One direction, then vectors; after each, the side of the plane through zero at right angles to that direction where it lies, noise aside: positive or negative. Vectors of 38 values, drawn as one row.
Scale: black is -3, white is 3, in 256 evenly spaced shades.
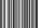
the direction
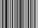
negative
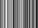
positive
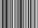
negative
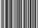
negative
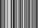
positive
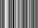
positive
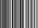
negative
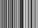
negative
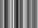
negative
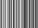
positive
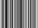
negative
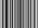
negative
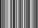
positive
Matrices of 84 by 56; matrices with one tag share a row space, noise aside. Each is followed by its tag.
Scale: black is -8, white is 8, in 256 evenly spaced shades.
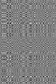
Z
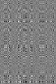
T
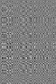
Z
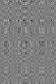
T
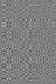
Z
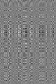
T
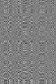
T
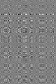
T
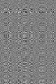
T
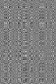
T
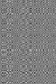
Z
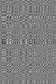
Z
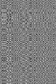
Z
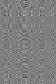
T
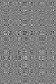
T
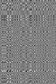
Z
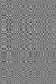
Z
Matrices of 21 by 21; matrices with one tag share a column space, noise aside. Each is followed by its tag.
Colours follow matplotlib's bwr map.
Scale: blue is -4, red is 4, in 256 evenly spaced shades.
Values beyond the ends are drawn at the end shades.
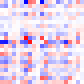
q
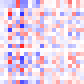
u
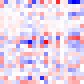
q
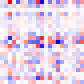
q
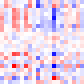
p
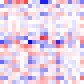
q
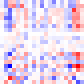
p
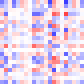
u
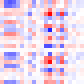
u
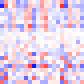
p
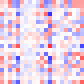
u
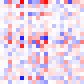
q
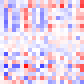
p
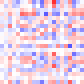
u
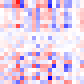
p
